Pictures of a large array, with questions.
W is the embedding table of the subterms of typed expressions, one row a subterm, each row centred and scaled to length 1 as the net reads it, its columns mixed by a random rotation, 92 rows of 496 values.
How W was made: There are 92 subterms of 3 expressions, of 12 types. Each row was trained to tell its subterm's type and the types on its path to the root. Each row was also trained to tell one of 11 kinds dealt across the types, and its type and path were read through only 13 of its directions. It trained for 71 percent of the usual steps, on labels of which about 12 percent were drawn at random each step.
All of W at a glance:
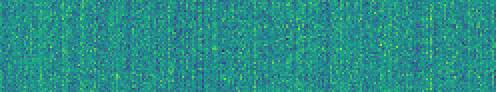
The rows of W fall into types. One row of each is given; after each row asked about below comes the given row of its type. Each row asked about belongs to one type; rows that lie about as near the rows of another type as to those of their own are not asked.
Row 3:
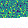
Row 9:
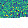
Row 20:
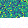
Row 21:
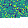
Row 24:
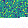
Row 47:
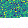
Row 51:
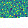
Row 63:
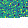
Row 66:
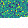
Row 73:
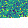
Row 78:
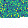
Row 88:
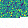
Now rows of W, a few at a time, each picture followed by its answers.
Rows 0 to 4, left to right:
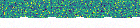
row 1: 66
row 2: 73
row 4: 66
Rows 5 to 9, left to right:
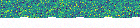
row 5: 73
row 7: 63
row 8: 73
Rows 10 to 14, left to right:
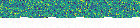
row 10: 88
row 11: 78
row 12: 73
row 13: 88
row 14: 47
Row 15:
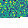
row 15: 51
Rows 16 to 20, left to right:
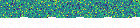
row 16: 24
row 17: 20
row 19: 73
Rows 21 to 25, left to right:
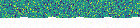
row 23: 20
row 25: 9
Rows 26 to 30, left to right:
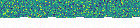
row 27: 66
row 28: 47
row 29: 88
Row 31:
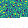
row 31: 78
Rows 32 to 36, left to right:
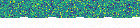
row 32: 21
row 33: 63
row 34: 47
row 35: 21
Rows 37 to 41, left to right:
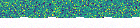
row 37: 73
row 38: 88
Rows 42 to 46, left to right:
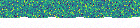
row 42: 47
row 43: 21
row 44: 66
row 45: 66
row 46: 20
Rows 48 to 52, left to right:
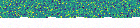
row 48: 66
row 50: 24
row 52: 21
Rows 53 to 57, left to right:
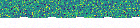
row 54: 47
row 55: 88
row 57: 21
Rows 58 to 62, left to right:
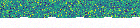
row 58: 66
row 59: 47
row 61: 73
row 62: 73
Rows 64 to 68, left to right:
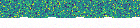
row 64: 9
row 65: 20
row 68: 20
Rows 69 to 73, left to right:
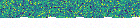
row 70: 24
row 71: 51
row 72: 78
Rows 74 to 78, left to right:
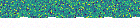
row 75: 78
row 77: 51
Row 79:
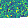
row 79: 21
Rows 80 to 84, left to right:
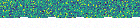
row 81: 21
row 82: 88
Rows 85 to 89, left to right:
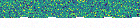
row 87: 78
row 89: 66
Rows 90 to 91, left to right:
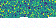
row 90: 21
